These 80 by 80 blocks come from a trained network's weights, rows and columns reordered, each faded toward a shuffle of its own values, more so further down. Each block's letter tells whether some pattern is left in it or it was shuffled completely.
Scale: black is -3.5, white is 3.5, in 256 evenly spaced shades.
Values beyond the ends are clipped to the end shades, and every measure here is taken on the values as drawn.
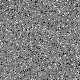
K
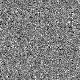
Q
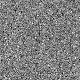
K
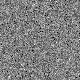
K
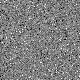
K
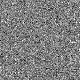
Q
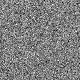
K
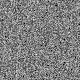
K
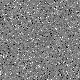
K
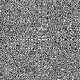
Q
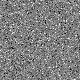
K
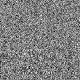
Q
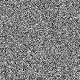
Q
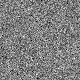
K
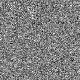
Q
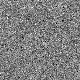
K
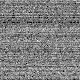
Q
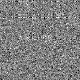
Q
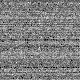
Q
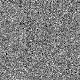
Q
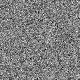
K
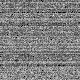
Q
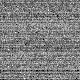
Q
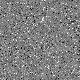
K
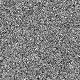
K
